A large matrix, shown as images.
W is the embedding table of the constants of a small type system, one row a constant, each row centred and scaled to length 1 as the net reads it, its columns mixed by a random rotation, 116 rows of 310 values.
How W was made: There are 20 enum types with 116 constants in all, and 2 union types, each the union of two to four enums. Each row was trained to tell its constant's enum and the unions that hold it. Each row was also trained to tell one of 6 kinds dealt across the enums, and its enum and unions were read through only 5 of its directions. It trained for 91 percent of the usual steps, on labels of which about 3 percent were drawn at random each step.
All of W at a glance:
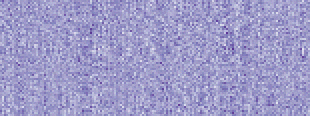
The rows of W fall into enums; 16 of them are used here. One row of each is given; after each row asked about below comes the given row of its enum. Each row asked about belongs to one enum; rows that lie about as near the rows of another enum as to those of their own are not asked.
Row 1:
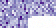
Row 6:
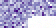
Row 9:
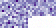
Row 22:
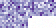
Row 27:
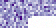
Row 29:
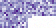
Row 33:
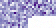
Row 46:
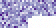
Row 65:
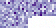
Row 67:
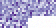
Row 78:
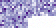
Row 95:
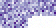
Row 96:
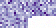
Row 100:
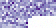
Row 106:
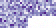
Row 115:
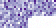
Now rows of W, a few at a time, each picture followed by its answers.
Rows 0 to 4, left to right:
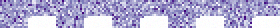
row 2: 95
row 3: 27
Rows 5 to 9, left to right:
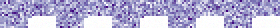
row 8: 78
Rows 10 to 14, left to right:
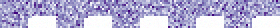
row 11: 67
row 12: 27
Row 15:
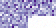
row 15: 9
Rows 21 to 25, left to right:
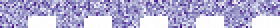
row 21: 9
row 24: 6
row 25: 78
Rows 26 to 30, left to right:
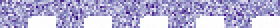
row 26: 46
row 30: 67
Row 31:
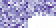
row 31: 78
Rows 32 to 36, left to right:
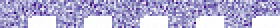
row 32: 65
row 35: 100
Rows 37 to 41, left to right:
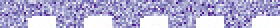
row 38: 1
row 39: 95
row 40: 65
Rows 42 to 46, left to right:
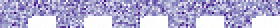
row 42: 33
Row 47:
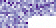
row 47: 100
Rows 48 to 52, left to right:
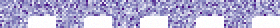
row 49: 6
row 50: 115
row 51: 9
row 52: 6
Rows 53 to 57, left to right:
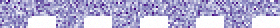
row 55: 65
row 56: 67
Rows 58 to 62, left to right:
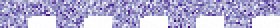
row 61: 29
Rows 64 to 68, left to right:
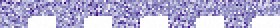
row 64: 46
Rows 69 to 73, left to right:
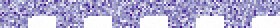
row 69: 115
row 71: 1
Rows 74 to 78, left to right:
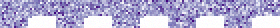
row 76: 78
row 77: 67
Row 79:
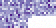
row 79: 6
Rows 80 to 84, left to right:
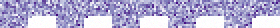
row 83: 100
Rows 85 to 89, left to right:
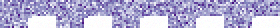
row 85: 6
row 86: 115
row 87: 46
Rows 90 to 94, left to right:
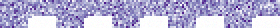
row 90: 29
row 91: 46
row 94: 106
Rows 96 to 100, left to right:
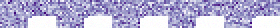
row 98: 100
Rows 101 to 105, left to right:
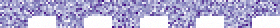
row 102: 115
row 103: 29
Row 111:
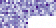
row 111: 100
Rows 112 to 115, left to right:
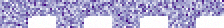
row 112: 33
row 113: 46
